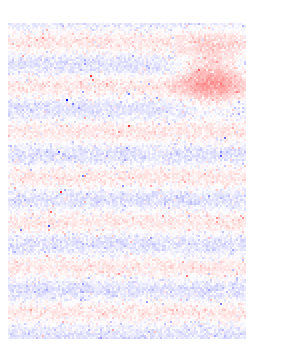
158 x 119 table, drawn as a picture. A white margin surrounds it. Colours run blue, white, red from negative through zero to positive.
Stripes: horizontal, repeating 7 times. Average level on the scale: 50%. Ninth with the highest average: top right. Bumps: one, in the top right.
